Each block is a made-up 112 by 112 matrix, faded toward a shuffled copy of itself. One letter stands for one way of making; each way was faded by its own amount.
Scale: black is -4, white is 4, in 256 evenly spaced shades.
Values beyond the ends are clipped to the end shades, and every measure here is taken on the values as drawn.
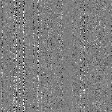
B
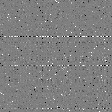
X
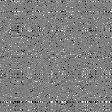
X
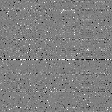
X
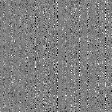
B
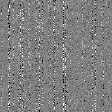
B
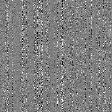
B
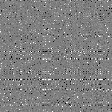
X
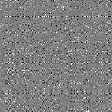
X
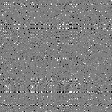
X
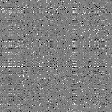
X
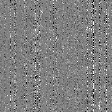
B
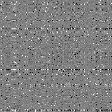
X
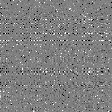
X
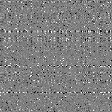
X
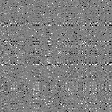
X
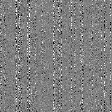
B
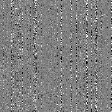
B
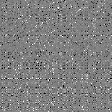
X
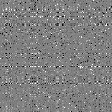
X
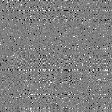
X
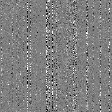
B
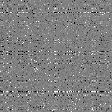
X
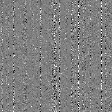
B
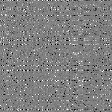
X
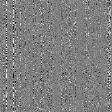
B
